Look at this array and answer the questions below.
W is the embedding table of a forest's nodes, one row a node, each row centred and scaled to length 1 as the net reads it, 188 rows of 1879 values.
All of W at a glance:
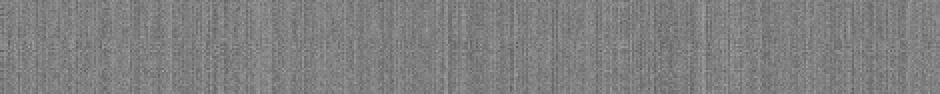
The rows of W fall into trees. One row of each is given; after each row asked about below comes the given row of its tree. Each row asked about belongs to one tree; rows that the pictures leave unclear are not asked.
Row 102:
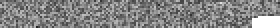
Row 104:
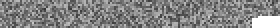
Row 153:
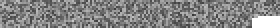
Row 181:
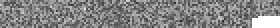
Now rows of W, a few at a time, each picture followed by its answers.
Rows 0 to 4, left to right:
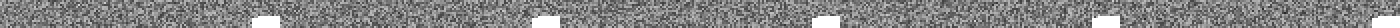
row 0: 104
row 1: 104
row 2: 102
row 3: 102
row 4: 104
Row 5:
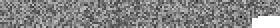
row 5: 181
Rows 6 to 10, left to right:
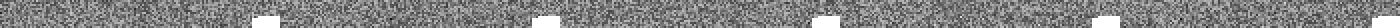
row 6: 102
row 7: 181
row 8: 153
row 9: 181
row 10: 181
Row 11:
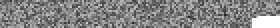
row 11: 102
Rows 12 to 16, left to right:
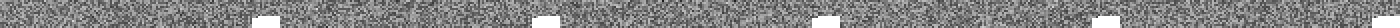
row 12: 181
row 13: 102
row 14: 104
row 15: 181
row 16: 102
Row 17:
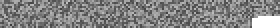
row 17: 104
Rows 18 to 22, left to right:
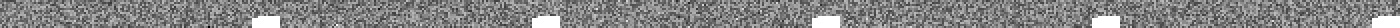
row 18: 102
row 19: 102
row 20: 102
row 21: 153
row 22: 104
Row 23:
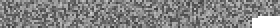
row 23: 104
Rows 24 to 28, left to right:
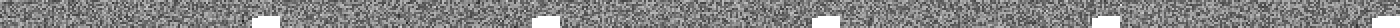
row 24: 104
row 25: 102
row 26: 102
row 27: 181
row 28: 102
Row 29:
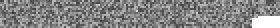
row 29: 153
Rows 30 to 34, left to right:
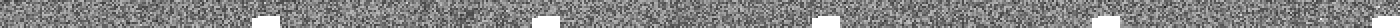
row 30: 102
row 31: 102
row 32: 181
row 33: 104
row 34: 153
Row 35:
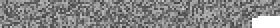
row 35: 104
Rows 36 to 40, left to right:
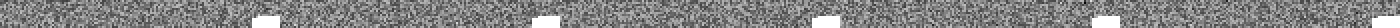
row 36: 102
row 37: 181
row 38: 102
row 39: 153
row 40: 102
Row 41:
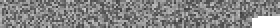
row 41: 153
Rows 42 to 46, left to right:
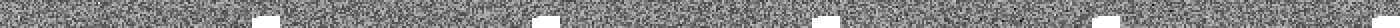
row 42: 102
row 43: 104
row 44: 102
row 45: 153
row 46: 153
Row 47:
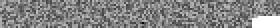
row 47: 153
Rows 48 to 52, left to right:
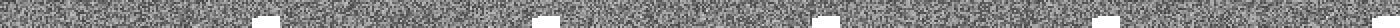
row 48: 102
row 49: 104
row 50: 181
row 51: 102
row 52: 102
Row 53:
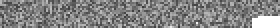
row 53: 104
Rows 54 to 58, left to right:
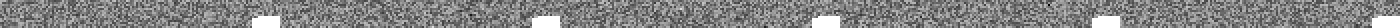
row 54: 104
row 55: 153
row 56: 104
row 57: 153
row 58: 153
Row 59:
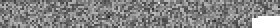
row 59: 102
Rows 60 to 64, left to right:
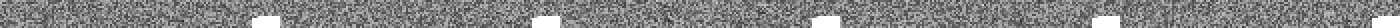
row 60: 104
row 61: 153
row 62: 153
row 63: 153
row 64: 104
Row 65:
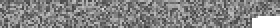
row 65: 102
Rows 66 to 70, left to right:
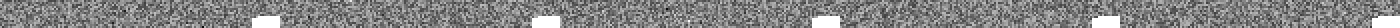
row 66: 102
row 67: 153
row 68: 153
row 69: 104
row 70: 104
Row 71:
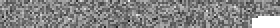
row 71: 181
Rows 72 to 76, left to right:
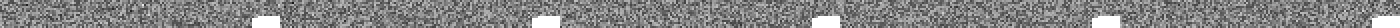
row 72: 153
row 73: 104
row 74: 153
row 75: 104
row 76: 153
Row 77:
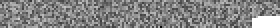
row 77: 102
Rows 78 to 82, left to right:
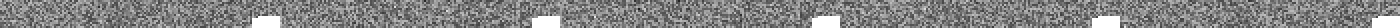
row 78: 181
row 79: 153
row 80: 153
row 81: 181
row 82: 181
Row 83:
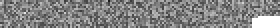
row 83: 104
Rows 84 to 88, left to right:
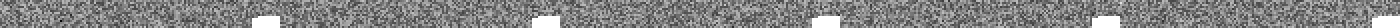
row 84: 181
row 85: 104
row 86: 181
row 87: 181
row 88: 104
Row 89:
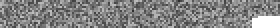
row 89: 104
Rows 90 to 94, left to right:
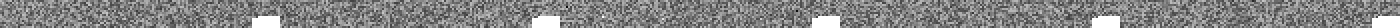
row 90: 181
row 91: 104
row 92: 181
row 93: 181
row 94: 181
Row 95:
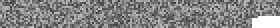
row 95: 181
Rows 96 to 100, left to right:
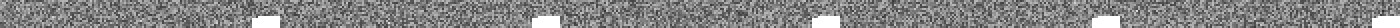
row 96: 181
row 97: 104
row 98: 104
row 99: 104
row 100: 102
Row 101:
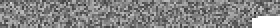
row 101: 102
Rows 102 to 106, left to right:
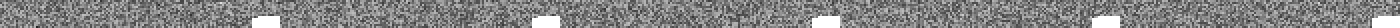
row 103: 102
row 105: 153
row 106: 104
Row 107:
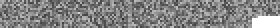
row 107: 104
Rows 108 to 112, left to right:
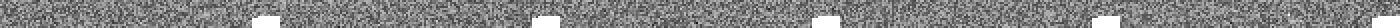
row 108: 104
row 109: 181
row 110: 104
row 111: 104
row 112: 102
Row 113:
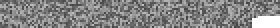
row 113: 102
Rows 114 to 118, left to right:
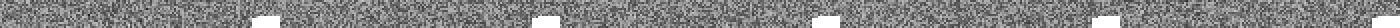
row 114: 153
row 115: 181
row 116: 104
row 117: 181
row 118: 102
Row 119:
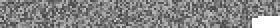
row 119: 104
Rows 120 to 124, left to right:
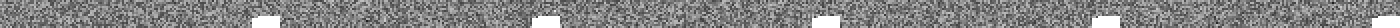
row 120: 104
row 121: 181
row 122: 102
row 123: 181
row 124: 181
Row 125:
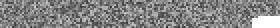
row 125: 104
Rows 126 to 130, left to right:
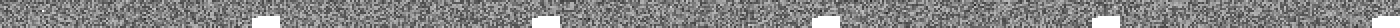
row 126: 102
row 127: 102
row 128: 102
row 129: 102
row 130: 104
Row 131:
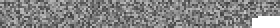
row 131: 181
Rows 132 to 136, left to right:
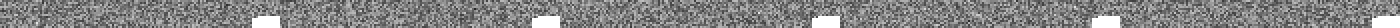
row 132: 102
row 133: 102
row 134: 181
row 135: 181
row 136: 102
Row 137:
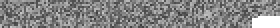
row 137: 104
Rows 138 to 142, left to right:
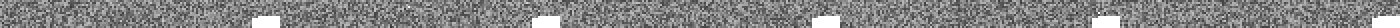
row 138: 104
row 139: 104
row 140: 102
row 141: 181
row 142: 102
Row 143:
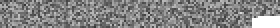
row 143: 102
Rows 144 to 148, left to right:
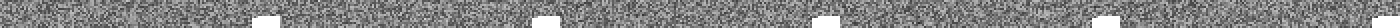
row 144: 102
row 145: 153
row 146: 104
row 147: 104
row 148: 104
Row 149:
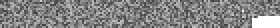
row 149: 102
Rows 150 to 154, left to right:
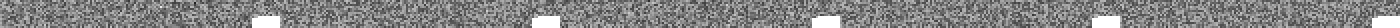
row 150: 153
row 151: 153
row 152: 102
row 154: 153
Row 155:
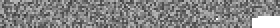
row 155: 104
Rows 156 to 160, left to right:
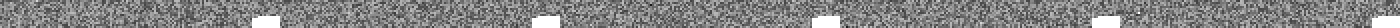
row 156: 102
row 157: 102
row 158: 104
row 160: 153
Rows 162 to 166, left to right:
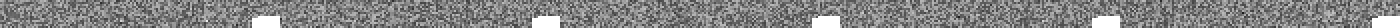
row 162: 104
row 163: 102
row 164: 181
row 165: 102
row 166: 104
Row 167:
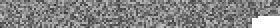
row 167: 181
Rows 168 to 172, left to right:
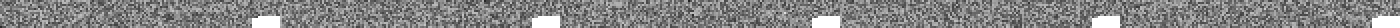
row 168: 181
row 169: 153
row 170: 104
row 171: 153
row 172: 104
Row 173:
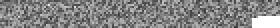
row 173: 102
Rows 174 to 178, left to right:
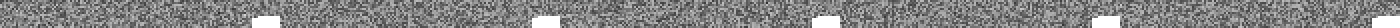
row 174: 102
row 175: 104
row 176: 102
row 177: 104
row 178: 102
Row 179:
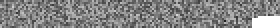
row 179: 102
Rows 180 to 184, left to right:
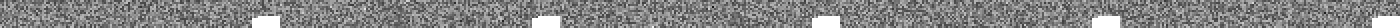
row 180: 102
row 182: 153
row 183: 104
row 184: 153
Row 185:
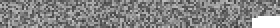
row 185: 102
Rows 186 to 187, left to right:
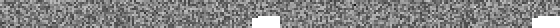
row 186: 181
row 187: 102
